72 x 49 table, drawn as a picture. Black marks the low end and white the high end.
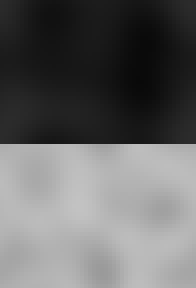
The table splits into 2 rows of 1 panel. Panel 1,1: very low, smooth, faint in contrast. Panel 2,1: high, smooth, faint in contrast.
